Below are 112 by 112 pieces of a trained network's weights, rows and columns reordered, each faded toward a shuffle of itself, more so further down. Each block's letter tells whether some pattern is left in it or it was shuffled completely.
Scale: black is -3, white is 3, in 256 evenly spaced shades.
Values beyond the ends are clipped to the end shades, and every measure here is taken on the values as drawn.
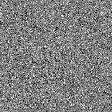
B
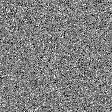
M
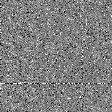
B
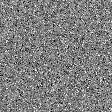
M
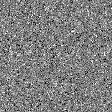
B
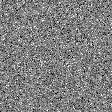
M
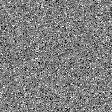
B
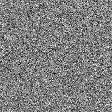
B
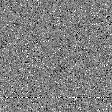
B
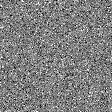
M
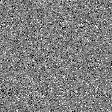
B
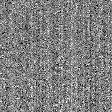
B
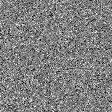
M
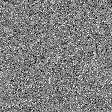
M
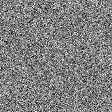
B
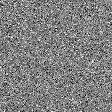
M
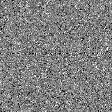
B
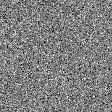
M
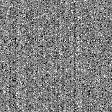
B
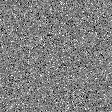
M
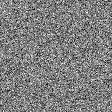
M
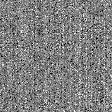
B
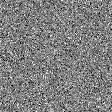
M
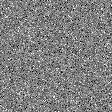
M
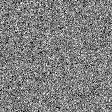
M
